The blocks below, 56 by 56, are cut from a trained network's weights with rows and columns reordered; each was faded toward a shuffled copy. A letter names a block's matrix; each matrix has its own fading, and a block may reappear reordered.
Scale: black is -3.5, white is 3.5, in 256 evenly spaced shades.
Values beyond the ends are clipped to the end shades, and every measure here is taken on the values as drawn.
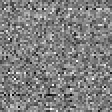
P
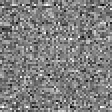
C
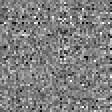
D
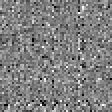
D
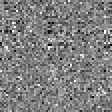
D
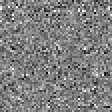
D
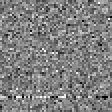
P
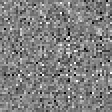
D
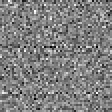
P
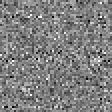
D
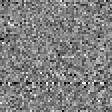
P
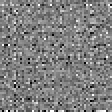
D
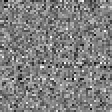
P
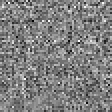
C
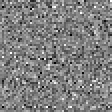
D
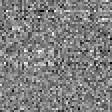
P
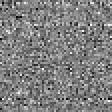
P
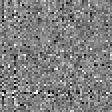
D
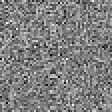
C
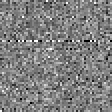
P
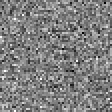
C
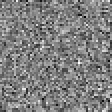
C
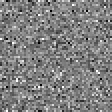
D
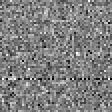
P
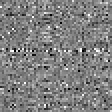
D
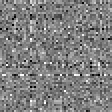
D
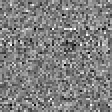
P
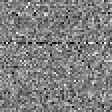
P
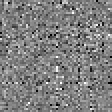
D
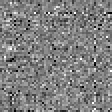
D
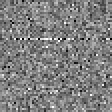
P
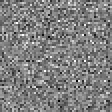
C
